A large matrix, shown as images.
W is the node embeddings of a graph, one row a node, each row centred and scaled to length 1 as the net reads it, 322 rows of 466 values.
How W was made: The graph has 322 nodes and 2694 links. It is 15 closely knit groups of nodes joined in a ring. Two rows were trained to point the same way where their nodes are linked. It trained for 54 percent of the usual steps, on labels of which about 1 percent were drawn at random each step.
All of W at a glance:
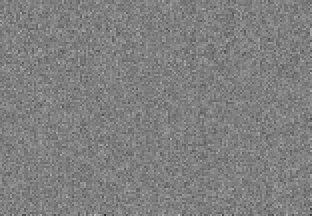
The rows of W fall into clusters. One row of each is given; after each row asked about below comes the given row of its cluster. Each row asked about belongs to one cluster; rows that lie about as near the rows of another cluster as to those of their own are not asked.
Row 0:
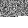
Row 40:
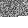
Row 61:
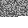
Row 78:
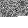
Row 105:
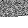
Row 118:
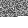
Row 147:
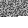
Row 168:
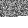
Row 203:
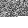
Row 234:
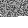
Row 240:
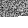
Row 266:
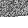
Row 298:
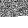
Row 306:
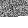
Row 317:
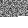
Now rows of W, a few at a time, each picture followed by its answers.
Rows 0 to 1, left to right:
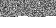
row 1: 118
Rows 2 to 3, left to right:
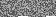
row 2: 61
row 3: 0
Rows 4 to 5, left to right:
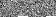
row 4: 78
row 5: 61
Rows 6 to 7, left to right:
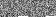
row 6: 40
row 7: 168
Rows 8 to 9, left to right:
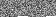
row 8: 118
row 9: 40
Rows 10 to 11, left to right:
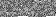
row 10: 266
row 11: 203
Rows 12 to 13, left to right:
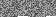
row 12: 118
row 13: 40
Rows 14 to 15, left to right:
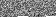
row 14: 118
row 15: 203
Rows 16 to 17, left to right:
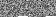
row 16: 234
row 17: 118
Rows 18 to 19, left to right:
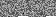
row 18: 61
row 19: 61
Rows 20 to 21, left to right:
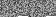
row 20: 240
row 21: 240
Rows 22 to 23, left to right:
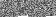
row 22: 298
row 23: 105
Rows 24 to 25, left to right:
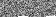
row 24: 317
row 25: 298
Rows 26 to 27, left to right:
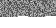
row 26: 317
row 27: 240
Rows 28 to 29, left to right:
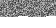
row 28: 147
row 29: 298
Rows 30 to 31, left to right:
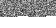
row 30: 168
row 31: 147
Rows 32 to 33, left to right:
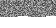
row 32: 105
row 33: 0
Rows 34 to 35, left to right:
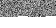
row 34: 317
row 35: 118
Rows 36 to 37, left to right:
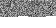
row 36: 40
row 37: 105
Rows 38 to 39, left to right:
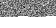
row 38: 147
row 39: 234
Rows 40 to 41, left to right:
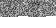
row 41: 105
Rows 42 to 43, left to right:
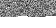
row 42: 298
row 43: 118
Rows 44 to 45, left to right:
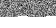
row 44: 298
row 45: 234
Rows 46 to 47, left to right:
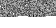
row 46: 234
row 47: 240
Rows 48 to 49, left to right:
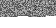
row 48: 118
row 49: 168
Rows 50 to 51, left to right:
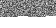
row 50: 118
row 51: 168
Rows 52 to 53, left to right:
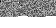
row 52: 298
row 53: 118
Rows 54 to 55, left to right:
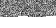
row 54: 0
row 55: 266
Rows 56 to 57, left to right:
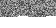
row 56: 78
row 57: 61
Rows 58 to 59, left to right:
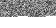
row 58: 203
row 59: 78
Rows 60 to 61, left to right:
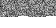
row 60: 61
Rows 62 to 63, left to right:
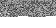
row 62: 203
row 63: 105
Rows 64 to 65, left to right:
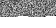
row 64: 240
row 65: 147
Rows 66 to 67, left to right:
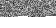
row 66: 266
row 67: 118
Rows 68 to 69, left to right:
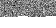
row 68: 317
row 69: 118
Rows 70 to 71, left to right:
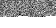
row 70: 240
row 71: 78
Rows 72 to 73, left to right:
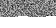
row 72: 0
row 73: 61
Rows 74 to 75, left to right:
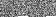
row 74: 266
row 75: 40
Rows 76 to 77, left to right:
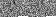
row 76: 40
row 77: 40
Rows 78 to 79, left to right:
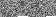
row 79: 40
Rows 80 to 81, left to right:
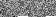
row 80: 78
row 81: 168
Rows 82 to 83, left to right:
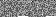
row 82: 317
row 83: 168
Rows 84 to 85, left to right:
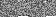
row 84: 61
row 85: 40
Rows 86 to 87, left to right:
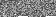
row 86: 240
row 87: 118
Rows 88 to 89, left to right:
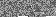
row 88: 317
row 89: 266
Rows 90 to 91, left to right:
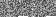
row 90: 147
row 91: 240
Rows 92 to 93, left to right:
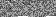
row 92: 266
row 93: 240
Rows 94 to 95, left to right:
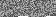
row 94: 306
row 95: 240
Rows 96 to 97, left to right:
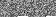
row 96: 203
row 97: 147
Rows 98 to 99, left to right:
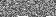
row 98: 203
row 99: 61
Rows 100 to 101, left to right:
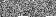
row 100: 240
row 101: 78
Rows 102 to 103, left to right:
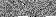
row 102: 266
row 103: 78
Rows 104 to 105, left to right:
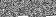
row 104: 298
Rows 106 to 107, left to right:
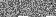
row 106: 147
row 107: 0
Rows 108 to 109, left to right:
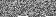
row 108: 168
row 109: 203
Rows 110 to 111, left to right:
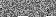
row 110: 118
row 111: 298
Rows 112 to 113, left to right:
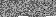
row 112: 240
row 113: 105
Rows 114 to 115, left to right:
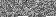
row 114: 266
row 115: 203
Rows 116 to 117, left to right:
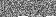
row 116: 317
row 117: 234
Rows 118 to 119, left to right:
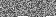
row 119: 40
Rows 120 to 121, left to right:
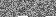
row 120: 298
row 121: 203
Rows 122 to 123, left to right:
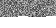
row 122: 317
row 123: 306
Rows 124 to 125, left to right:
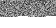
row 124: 105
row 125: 240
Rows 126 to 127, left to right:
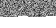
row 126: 0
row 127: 203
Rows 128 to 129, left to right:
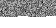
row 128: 168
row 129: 40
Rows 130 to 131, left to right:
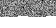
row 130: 168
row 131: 61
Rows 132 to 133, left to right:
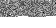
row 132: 78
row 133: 105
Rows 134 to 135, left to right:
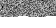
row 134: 234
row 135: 240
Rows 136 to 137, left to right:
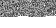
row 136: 306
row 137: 298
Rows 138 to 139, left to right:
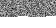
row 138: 203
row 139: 40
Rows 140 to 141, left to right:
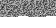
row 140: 234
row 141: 147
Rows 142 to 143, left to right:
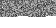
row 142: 240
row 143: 306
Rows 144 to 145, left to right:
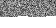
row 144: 168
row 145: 40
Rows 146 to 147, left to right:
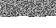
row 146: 234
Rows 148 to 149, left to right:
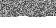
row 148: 234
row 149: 203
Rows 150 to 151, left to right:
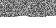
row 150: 266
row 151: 40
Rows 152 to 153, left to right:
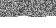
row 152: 298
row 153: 0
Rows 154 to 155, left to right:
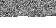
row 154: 118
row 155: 118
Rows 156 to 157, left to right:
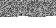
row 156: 317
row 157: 105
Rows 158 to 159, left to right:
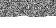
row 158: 298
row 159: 234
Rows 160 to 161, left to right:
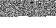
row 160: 105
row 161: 147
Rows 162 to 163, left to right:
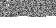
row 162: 203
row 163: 0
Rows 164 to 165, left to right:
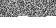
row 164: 78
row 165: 147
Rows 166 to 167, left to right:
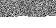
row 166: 78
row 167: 168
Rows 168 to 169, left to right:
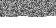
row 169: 298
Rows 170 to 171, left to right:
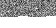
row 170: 306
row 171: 40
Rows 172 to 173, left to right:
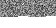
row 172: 306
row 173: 234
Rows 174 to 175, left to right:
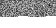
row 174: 240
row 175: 234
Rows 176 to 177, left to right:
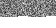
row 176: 40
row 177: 0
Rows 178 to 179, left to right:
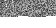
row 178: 240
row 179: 306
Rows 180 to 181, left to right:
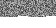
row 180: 168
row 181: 0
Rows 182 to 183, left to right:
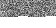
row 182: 306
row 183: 317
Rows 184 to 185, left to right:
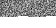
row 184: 240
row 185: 147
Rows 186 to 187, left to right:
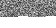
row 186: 306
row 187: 203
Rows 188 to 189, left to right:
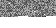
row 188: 266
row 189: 306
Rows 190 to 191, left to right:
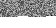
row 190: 78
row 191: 61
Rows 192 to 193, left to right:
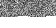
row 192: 266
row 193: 40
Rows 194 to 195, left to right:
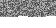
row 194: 147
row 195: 298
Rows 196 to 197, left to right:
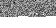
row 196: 40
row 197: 203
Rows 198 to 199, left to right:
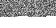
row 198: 266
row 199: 147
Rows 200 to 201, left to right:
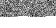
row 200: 266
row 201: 78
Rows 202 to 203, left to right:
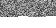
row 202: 61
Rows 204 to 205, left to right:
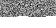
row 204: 234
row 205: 306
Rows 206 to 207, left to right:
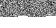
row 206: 0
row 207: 78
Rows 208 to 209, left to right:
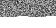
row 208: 240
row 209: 234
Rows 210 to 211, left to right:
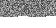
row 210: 0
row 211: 40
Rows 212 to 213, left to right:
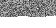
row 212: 203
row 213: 40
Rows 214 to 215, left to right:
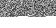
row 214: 203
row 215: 234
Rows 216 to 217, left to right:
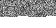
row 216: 168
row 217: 61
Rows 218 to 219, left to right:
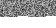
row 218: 168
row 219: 234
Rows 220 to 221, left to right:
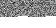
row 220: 78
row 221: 317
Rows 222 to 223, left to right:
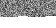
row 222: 0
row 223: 118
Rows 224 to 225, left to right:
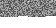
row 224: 40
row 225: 118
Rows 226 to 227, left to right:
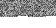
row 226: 168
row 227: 266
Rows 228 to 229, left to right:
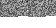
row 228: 61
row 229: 168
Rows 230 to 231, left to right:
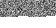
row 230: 147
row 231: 147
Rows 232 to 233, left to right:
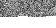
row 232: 78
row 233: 266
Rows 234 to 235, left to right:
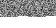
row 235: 168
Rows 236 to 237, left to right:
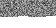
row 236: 40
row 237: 105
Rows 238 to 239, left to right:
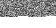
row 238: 168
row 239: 298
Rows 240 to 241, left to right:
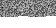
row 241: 234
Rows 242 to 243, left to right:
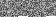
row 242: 147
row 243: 298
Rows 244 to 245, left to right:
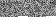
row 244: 105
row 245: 266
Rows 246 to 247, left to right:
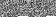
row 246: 306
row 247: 147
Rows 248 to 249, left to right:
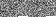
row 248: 40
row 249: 105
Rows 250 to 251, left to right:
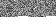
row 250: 266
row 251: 0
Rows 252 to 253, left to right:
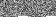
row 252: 0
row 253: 0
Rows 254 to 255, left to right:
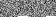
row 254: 78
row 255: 0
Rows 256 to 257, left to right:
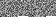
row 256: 317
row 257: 147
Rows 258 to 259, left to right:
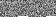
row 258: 168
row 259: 61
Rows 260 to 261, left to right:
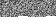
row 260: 240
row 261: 234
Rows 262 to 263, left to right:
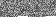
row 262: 168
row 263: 266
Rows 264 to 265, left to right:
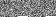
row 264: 105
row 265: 118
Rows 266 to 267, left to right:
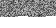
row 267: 203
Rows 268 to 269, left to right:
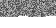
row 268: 147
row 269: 298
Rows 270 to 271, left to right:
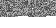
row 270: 266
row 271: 147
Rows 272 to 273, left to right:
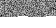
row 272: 317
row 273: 298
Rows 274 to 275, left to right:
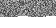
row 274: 78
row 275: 0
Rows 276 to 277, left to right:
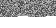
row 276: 78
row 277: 234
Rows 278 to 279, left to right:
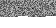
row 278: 105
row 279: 118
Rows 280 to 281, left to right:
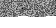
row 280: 298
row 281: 234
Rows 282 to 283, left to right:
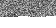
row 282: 306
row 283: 40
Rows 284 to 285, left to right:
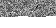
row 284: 266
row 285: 306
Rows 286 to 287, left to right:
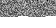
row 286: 61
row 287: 306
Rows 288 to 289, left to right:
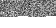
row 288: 105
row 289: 240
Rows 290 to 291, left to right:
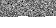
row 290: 61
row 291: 203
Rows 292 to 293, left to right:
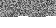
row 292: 306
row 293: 306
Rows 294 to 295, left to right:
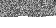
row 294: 306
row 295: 266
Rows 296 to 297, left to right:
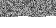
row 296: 266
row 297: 0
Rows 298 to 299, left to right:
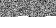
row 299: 240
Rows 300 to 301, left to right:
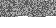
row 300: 266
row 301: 118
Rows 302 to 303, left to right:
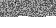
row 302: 147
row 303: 0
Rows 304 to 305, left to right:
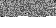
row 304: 168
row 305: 61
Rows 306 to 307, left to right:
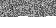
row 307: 234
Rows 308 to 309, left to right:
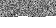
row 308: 306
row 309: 118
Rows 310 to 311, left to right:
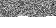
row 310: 78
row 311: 234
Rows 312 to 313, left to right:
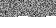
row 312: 40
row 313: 0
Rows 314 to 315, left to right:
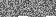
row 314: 147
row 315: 0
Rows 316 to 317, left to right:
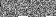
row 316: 61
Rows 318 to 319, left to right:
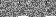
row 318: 298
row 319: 298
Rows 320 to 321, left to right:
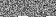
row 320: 0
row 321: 61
